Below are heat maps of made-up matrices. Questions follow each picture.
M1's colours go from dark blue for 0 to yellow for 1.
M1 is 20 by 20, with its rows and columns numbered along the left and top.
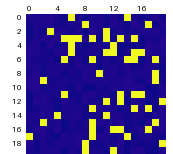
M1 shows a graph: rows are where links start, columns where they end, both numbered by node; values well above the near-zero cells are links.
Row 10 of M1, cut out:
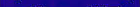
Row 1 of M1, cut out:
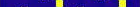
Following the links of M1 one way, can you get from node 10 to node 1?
no
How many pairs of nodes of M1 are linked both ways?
4
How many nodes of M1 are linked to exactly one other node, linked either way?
2
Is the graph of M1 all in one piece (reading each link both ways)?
yes
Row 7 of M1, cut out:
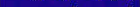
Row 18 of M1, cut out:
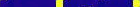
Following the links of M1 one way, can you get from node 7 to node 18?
no
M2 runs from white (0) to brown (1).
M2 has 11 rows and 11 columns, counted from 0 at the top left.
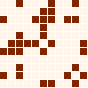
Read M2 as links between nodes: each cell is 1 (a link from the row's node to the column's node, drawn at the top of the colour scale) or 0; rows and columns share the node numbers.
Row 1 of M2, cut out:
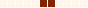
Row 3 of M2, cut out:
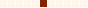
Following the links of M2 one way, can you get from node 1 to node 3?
yes
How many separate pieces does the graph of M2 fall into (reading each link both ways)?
2
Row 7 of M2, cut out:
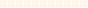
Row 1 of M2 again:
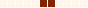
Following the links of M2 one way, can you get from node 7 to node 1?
no
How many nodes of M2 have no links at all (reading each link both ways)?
1
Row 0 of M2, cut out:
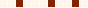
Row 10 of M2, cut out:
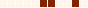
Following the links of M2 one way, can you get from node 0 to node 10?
yes
